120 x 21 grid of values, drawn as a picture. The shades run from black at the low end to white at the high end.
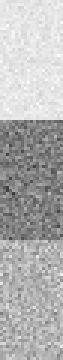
It is made of 3 by 1 panels. Panel 1,1: very high, fine-grained, faint in contrast. Panel 2,1: middling, fine-grained. Panel 3,1: high, fine-grained.
